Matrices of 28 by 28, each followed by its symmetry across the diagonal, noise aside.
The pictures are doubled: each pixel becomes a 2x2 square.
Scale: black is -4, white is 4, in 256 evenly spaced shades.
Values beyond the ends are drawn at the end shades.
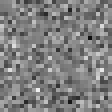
antisymmetric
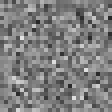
antisymmetric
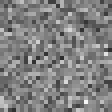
neither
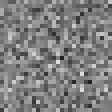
antisymmetric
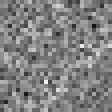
symmetric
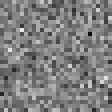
neither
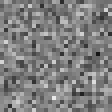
antisymmetric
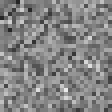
symmetric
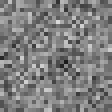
symmetric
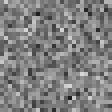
neither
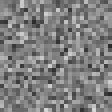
antisymmetric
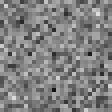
symmetric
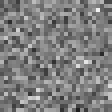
neither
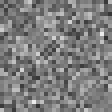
symmetric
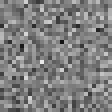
antisymmetric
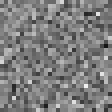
symmetric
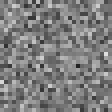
neither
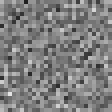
symmetric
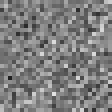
symmetric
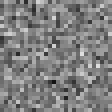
antisymmetric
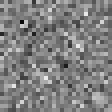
symmetric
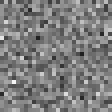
neither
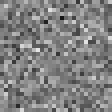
neither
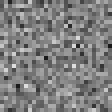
neither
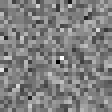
antisymmetric
